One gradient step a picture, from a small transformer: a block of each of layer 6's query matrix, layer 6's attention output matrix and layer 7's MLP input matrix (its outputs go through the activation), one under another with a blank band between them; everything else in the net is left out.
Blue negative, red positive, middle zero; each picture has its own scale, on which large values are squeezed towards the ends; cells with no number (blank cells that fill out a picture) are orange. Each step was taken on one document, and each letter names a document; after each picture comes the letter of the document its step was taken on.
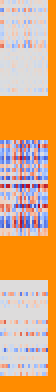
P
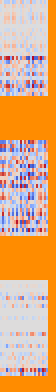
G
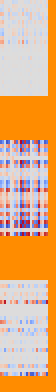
P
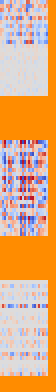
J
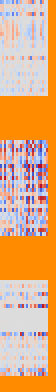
G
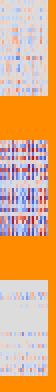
G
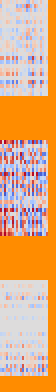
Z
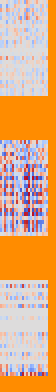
Z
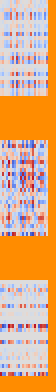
J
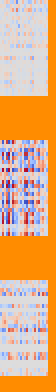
J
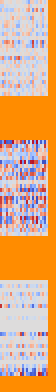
Z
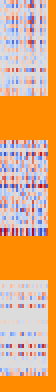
Z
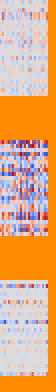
P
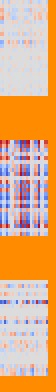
P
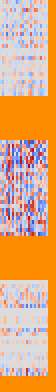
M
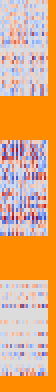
Z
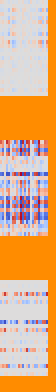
P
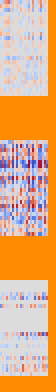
G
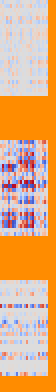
J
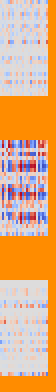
P
